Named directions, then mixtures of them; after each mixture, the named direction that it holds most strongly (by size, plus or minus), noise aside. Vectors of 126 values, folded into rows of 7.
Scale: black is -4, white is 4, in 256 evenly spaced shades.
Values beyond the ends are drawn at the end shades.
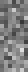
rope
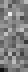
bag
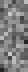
bag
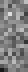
bag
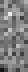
bag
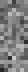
rope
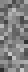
rope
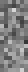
rope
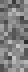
rope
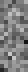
bag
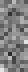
bag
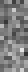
rope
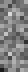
bag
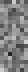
rope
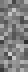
rope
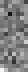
bag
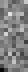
bag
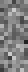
rope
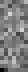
bag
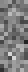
rope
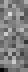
bag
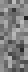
rope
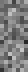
rope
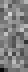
bag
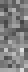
rope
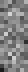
bag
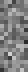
rope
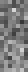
rope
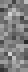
bag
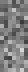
rope
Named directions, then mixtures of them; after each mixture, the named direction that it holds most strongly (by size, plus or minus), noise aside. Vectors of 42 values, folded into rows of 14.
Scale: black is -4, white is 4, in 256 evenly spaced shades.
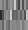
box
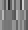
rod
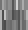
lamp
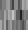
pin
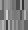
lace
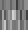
lamp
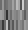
lace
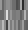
lace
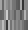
lace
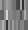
lace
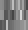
pin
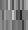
pin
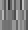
rod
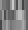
pin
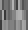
lamp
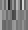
rod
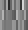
rod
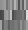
box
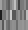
box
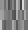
rod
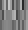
rod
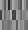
rod
